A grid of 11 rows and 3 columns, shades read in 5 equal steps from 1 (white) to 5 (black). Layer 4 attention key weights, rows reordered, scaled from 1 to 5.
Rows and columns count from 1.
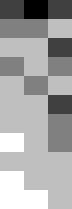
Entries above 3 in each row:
3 0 1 0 0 1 0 0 0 0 0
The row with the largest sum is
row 1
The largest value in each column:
4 5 4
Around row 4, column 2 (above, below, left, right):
2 3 3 3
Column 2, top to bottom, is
5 3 2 2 3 2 2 2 2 2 1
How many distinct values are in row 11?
2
